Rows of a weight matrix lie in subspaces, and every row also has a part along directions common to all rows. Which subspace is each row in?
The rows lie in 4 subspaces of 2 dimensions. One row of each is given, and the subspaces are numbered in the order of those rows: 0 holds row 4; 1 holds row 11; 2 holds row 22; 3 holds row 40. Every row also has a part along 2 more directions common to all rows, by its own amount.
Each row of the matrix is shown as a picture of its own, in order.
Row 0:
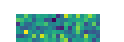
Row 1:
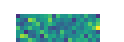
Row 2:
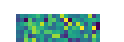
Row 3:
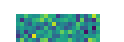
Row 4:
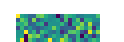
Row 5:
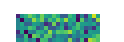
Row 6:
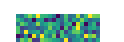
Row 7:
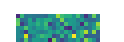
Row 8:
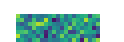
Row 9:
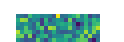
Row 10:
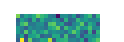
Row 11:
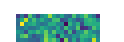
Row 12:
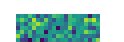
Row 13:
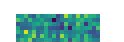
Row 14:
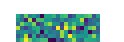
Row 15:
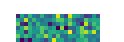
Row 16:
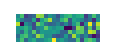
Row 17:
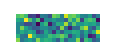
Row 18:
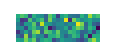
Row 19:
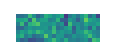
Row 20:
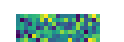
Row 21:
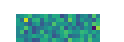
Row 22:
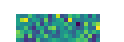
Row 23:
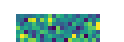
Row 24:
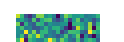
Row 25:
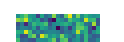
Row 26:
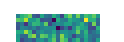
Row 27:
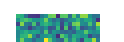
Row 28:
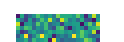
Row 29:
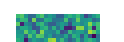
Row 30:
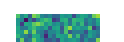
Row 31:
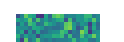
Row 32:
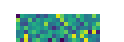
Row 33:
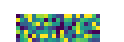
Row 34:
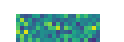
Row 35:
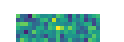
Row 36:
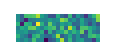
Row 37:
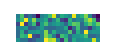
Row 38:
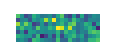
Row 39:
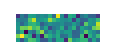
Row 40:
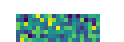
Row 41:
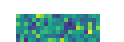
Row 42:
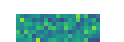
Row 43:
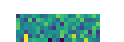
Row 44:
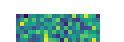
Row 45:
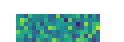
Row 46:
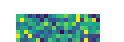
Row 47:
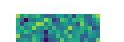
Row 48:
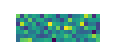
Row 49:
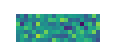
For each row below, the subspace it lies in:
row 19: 1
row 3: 2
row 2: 2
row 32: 0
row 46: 2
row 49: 0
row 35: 3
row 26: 3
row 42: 2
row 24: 0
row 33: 3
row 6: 3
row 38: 3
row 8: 1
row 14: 0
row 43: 0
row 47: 1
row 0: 3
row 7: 0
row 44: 1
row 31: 0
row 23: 3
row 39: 3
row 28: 0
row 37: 1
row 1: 3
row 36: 1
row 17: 1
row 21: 2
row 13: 3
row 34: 2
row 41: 0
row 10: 0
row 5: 2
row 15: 0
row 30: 1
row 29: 0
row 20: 2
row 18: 2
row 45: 2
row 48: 0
